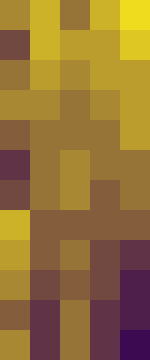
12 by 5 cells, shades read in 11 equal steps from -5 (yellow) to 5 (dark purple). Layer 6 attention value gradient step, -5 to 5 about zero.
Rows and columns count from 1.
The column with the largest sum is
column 4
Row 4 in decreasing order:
0 -1 -1 -1 -2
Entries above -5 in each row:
4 5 5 5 5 5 5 5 5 5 5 5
